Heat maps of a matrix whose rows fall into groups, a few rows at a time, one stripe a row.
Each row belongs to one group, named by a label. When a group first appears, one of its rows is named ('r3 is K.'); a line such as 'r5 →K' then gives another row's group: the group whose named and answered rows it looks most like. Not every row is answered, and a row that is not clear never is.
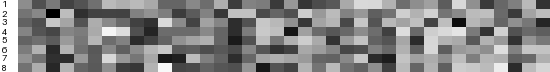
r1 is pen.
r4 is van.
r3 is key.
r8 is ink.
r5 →van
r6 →ink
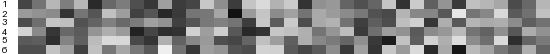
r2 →van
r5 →van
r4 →van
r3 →key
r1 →key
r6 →key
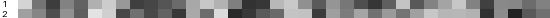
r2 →van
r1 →van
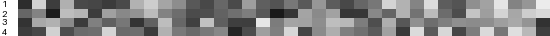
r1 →ink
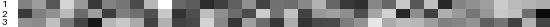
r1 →ink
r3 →pen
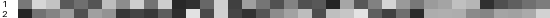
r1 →pen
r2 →van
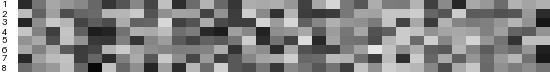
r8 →pen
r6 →pen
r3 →key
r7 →key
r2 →pen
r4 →ink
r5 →ink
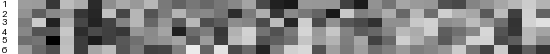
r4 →ink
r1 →ink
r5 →ink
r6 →van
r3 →ink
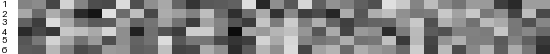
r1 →ink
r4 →van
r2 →pen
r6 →key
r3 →key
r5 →key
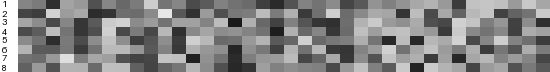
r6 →pen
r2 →key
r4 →pen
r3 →pen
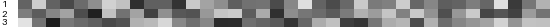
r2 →pen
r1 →van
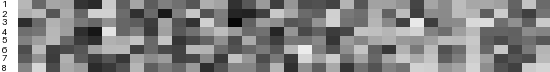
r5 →pen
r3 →key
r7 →ink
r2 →van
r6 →van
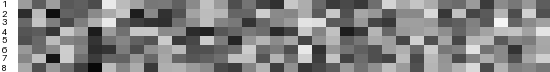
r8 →pen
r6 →ink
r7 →ink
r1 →pen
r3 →van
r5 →key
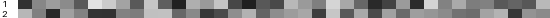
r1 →van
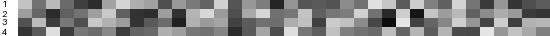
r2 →van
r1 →pen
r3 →van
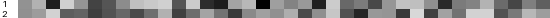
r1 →ink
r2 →key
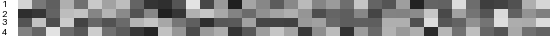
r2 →van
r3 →ink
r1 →van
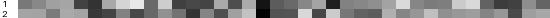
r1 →pen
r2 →ink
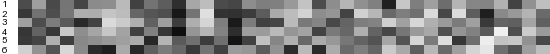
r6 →ink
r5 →key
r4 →van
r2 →van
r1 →van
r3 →pen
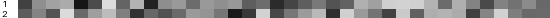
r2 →van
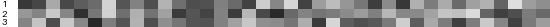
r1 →key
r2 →pen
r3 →ink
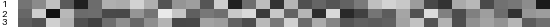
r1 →pen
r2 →ink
